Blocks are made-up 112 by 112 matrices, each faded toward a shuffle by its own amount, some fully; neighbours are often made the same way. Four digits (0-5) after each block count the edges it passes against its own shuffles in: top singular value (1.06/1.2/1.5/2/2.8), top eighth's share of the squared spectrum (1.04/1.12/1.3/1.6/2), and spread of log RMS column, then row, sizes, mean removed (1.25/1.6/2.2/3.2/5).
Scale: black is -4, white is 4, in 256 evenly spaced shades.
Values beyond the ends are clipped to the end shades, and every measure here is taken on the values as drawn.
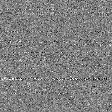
1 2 0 3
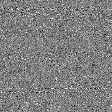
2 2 0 3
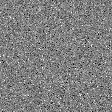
0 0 0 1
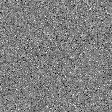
0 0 0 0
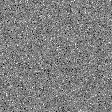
0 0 0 0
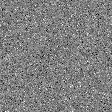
0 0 0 0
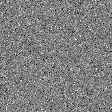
0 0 0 0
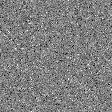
0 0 0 0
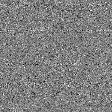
1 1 0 2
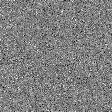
0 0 0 2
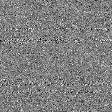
1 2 0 3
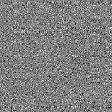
4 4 2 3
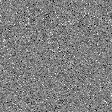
3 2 0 0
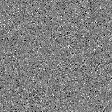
3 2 1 1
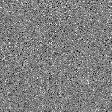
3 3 1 1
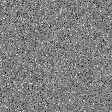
2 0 0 0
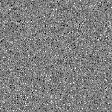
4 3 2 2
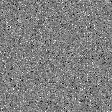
2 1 0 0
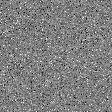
2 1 0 0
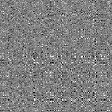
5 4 3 3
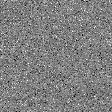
3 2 0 0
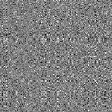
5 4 3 2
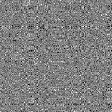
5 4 3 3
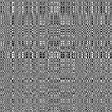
5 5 4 4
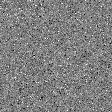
0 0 0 0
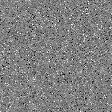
3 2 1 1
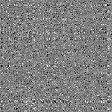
4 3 2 2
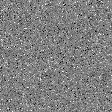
2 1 0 0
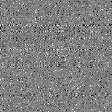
4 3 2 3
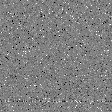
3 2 0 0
